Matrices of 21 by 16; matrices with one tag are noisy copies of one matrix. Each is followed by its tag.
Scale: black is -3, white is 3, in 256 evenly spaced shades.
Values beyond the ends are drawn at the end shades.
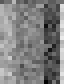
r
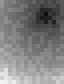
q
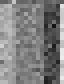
r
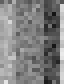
r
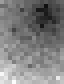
q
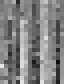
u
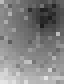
q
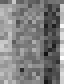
r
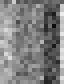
r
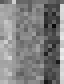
r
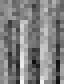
u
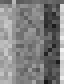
r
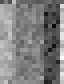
r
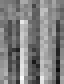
u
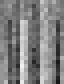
u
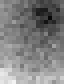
q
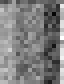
r
